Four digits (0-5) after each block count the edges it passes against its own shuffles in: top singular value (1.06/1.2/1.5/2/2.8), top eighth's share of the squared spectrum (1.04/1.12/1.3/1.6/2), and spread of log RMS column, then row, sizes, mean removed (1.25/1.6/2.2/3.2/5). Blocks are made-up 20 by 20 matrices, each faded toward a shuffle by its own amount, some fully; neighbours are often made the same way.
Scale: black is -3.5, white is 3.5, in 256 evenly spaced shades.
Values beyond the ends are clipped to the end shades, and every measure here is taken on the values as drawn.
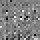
1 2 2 2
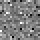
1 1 0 0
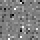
1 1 0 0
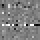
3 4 0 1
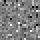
2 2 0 0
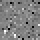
0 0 0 0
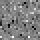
1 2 0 0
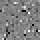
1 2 0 0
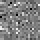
2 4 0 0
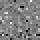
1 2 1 1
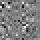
3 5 2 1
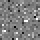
0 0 0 0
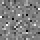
1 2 0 0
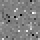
0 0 0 0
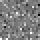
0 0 0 0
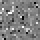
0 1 0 0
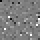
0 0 0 0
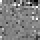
2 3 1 1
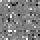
1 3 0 2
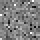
0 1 0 0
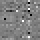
3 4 0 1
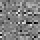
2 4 1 2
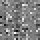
2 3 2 1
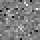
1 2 0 0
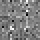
2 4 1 1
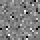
0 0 0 0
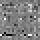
3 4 0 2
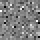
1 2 0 1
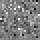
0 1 0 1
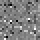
1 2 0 0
